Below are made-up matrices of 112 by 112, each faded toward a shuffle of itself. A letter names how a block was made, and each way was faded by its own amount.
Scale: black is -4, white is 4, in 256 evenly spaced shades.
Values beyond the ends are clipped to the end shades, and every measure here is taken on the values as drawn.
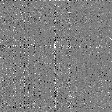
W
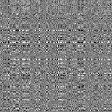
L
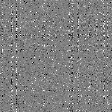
W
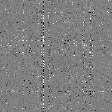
W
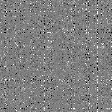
W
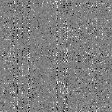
W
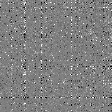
W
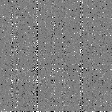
W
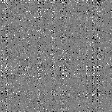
W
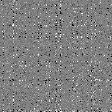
W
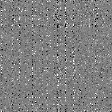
W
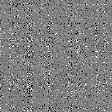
W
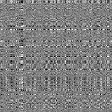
L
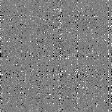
W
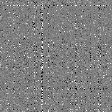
W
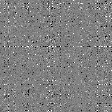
W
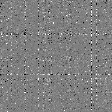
W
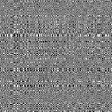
L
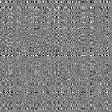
L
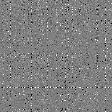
W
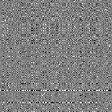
L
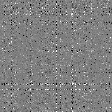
W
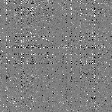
W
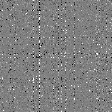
W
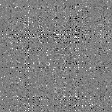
W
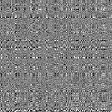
L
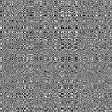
L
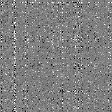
W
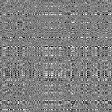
L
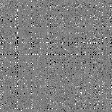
W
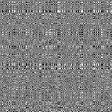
L
